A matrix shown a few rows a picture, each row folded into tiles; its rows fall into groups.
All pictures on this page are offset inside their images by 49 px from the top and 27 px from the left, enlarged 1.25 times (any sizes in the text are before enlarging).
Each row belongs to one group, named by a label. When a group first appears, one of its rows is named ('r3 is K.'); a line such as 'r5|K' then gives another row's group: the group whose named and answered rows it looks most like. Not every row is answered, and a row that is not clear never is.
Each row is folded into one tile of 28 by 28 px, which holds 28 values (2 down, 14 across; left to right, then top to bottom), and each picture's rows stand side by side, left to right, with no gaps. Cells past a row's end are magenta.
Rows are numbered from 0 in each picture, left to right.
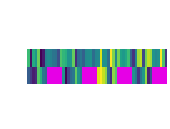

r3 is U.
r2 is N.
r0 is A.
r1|A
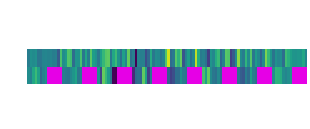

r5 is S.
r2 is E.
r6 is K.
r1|U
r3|A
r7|N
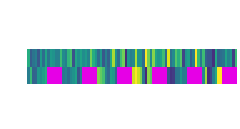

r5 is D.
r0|D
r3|N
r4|K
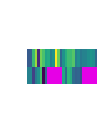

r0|U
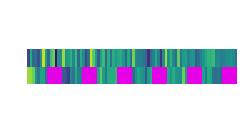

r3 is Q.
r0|S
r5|E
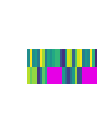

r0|N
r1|U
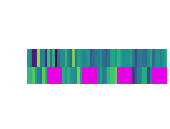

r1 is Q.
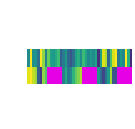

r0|N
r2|U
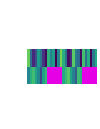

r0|Q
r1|Q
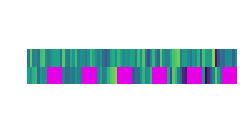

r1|K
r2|D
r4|E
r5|A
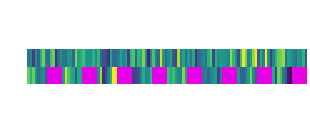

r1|N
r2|D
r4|Q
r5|U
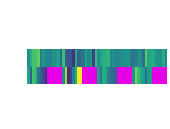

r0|E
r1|D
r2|E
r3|N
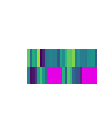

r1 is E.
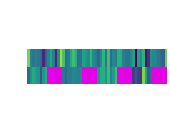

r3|A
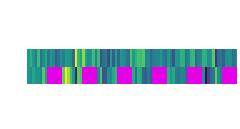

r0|Q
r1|N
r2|D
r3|E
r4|S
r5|A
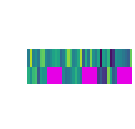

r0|N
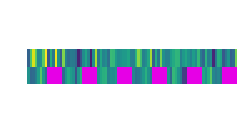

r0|U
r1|Q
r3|U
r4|E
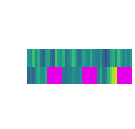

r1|K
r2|D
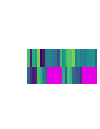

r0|A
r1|E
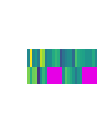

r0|N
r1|N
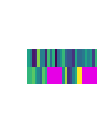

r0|Q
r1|D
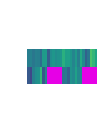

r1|K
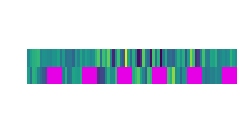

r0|E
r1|D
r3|Q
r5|K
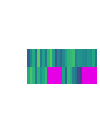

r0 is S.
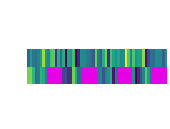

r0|S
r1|A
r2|U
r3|A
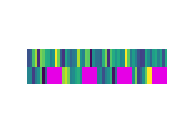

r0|U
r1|S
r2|U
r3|D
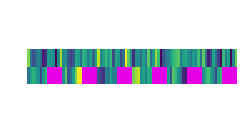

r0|Q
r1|D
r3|S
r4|E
